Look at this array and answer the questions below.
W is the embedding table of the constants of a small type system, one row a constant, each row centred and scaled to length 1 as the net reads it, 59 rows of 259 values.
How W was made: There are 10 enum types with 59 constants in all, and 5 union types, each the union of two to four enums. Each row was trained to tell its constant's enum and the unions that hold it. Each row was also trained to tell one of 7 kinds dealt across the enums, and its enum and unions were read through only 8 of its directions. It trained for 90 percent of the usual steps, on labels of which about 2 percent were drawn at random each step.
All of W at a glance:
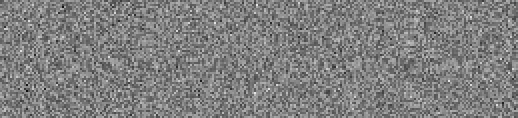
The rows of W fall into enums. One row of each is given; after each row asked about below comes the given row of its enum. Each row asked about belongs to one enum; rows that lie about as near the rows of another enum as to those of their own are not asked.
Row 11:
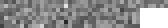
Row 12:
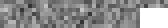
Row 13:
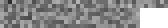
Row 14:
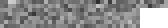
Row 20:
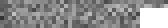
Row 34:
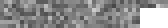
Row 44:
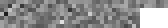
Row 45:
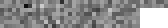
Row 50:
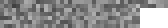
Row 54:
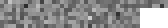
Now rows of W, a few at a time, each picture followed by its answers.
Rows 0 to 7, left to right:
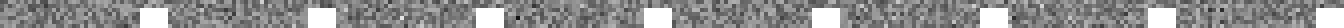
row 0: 34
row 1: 13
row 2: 12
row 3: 13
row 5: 34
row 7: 11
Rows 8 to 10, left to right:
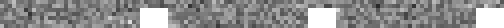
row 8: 14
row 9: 44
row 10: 34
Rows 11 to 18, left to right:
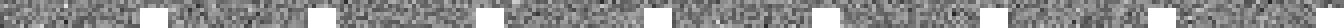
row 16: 44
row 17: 20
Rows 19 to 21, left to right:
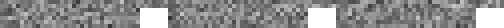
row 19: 20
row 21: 50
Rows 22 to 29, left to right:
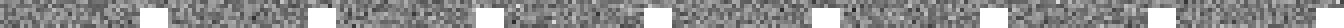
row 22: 20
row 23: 44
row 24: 13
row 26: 11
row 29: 50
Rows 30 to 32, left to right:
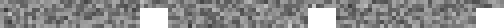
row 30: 45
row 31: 44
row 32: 50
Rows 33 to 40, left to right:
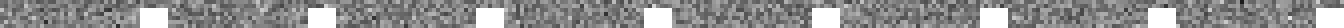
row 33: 13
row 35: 34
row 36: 12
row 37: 44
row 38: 12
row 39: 50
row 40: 14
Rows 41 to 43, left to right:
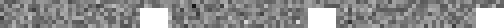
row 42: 14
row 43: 13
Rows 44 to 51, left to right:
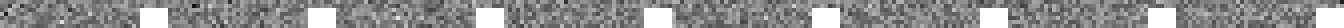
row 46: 20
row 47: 14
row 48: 44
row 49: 34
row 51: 20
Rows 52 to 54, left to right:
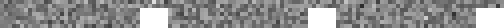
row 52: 50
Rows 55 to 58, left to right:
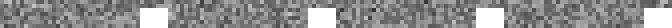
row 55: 45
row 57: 50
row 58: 34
